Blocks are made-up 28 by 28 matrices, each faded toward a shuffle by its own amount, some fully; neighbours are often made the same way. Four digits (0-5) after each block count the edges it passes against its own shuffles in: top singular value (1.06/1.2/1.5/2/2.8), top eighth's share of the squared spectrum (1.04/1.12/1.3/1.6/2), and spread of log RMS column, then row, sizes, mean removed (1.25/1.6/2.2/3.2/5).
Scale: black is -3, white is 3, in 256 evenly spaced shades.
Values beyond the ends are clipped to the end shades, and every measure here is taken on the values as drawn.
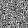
0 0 0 0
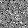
0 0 0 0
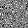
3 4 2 1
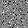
2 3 1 1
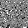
2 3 0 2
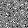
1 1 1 0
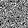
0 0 0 0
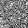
2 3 0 0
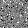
0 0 0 0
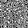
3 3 1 1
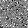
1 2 0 0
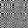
4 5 3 3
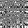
4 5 2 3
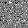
3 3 0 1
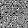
1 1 0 0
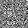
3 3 0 1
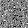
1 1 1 0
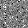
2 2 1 0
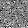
1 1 0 0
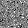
1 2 1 0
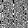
2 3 3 0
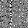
2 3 2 0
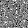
1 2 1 0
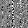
2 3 2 0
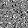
0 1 0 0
